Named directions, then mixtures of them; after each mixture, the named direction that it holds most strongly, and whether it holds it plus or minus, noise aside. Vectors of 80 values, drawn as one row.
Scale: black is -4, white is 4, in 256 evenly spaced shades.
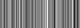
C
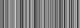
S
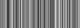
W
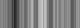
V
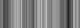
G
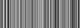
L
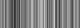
V, plus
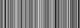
L, plus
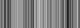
G, plus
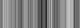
G, minus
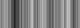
V, plus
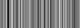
W, plus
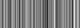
C, minus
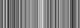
L, plus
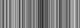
L, minus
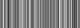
S, minus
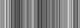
G, minus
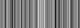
W, minus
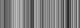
G, plus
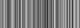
C, minus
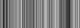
G, plus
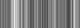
V, minus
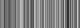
S, minus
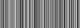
S, plus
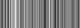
L, plus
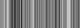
G, minus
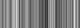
C, minus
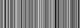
L, plus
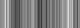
G, minus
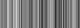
W, minus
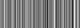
C, minus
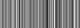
C, minus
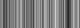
G, plus
